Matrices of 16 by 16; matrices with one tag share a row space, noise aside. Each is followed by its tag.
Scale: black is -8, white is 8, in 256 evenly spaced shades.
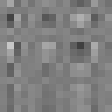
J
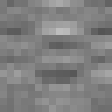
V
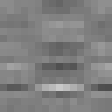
V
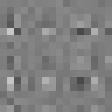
J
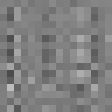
J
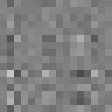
J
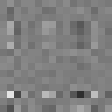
J
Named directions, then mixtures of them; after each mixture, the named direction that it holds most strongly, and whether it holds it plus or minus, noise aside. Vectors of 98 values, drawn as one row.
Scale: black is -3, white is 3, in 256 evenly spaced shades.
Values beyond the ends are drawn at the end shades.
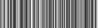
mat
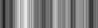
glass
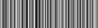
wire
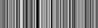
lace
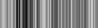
glass, minus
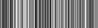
wire, plus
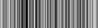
wire, plus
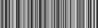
mat, minus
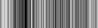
glass, minus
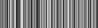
lace, plus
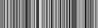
lace, plus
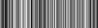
mat, minus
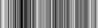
glass, minus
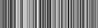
lace, minus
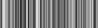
wire, minus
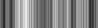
glass, plus
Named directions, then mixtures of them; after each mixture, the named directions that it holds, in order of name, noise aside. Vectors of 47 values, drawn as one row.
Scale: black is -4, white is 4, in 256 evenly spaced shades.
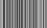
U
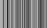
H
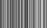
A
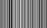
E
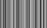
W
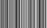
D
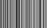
A, D, W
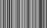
E, H, W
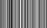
A, E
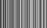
A, E, W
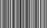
D, E, W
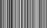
A, E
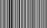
E, U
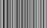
A, H, U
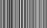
A, E, U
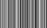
D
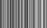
A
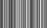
E, H, W
